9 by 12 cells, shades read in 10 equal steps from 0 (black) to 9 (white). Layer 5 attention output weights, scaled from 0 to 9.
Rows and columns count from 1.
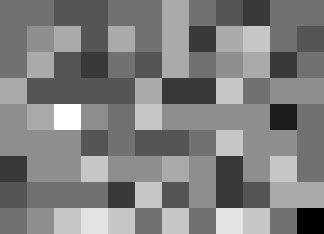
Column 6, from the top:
4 4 3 6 7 3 5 7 4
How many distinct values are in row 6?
4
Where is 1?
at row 5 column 11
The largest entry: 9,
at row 5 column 3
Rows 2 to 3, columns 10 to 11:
7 4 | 6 2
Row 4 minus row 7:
4 -2 -2 -4 -2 1 -4 -3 5 -1 -2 1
